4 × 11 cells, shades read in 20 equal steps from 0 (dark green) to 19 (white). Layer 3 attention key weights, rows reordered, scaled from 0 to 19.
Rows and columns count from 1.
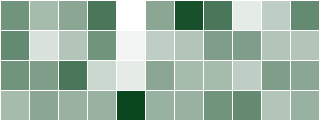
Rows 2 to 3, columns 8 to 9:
9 9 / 12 14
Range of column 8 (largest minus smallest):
7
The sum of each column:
35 47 39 39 54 45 37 34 47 49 41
